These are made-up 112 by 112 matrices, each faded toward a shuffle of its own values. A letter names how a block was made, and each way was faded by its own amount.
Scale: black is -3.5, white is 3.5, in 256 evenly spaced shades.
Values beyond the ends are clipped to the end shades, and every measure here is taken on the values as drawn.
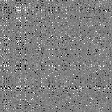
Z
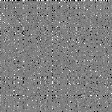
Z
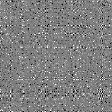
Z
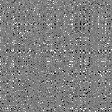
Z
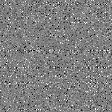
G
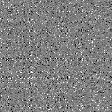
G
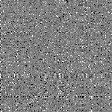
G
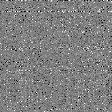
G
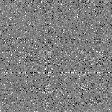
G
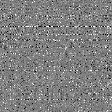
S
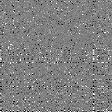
Z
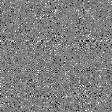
G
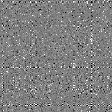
S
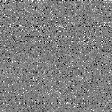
G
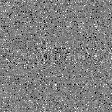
G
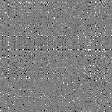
Z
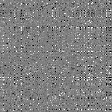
Z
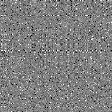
G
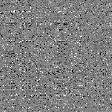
G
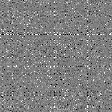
S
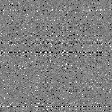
S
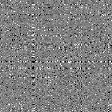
S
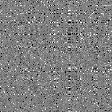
S
